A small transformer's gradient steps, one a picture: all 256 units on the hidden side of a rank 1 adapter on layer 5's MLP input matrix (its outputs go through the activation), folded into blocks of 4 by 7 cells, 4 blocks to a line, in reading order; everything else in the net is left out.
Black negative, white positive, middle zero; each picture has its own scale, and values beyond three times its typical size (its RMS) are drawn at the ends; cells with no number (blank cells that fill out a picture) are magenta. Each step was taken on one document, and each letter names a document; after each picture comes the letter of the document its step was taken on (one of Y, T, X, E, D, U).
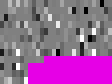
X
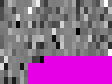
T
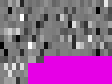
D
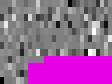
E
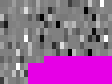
E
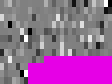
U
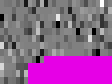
X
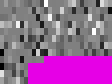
X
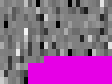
E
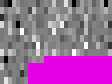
T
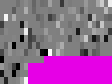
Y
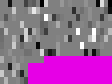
X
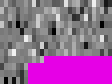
T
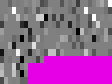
Y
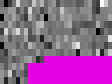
D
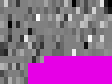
U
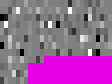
E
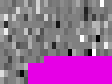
E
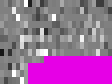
X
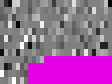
U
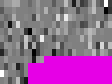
U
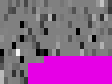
Y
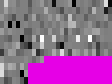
U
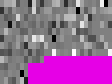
T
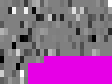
Y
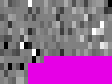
U
